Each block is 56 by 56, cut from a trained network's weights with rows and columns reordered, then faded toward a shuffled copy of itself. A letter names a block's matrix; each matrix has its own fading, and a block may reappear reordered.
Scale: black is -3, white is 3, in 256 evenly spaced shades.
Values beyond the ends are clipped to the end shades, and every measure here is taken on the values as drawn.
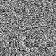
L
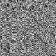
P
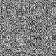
P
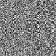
P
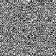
P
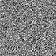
L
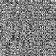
P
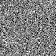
L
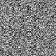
P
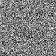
L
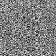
L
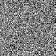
L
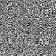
P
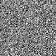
L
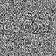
L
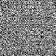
P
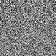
L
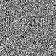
L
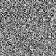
L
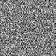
L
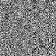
P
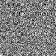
L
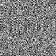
L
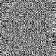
P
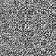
P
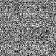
P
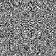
P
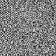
P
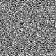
L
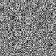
P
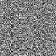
P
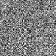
P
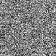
L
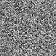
L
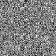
L
